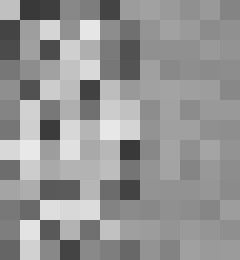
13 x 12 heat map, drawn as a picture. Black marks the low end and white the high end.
Mirror symmetry: none. Average level on the scale: 60%. Seam: vertical, 60% of the way across, the right part calmer. Ninth with the highest average: middle left. Odd rows or columns: none.
